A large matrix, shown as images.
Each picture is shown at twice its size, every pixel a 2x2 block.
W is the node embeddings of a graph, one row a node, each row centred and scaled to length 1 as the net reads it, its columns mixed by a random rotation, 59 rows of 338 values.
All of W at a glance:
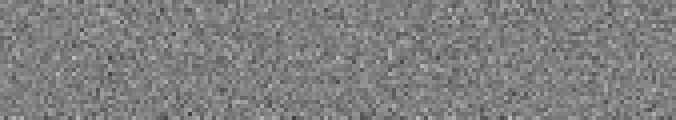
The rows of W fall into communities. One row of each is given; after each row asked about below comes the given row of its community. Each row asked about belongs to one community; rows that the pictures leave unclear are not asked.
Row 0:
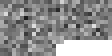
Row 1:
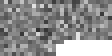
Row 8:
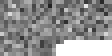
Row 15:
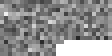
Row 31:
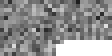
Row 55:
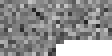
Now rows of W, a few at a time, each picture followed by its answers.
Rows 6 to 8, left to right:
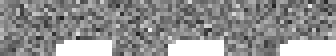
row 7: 0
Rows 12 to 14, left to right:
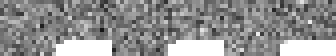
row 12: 55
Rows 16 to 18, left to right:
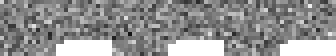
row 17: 8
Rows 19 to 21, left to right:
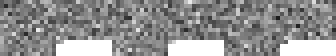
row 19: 0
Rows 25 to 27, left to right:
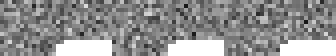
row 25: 8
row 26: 8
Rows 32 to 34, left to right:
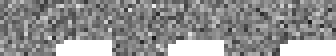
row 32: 8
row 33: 1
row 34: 55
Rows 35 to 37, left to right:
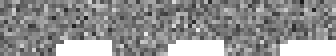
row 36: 0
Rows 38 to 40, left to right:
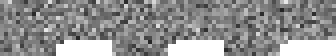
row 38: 15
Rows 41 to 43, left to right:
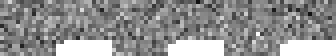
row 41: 15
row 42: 8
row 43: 0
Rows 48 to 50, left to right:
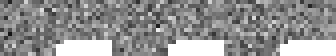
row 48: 31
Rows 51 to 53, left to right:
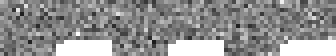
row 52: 15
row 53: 0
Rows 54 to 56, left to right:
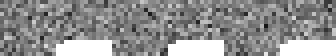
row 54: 1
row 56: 55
